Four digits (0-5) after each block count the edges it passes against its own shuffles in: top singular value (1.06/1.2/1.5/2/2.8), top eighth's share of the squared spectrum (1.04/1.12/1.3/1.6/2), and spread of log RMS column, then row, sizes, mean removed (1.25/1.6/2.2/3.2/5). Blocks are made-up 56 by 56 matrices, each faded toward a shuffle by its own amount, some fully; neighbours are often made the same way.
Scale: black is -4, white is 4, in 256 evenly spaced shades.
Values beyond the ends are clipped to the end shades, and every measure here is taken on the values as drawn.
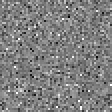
0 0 0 0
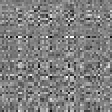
5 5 3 3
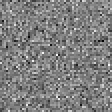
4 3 1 1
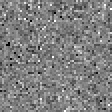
3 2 0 0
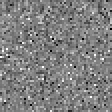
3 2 0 0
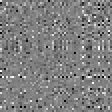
4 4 2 2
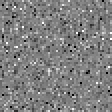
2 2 0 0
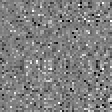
4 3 1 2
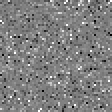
0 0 0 0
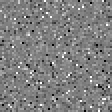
1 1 0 0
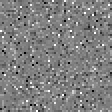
1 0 0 0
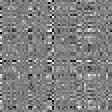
5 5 3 3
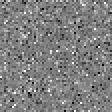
3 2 1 1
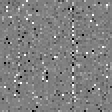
3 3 1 0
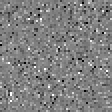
0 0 0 0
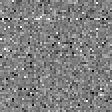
2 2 0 2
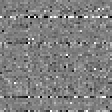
4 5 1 3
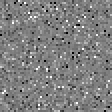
0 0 0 0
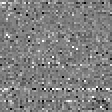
3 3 1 2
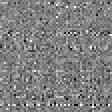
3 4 1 3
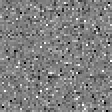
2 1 0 0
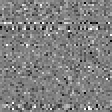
4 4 1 3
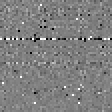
4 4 0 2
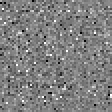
2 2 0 1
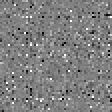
2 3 2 2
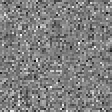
3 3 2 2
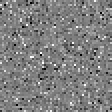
1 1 0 0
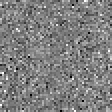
2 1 0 0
